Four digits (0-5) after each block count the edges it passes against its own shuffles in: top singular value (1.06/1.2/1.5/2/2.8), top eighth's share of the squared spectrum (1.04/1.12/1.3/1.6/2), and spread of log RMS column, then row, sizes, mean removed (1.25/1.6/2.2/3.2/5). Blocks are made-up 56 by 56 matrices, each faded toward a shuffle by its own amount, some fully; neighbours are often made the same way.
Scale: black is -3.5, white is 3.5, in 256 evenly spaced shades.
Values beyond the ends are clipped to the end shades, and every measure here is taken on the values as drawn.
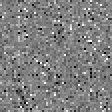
2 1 1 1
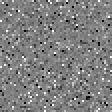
0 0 0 0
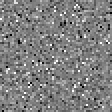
2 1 0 0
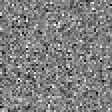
0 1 1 0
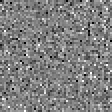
0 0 0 0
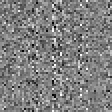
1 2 3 0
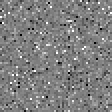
1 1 0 0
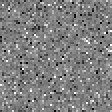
0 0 0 0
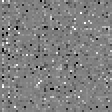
2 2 1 1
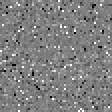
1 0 0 0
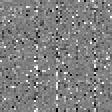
2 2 2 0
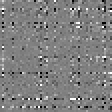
3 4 3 3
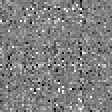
2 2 2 2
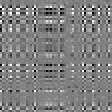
5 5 4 4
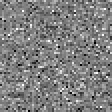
2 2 0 0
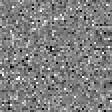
2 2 0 0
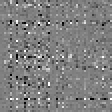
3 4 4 3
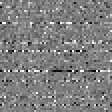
3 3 0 3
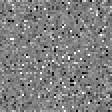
0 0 0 1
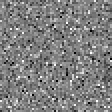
2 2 0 0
